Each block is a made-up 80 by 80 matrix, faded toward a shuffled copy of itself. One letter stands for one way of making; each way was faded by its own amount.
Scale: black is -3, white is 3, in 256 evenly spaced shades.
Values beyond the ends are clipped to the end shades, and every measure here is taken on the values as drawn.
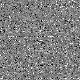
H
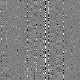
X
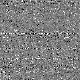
H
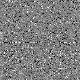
H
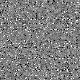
H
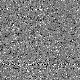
H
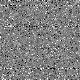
H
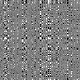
X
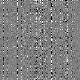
X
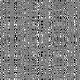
X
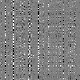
X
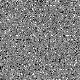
H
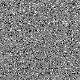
H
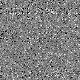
H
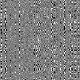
X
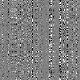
X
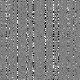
X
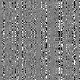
X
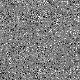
H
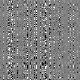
X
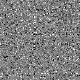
H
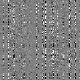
X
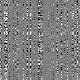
X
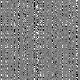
X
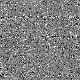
H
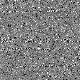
H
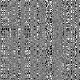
X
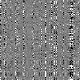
X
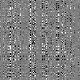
X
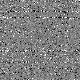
H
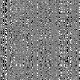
X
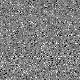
H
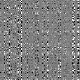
X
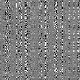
X
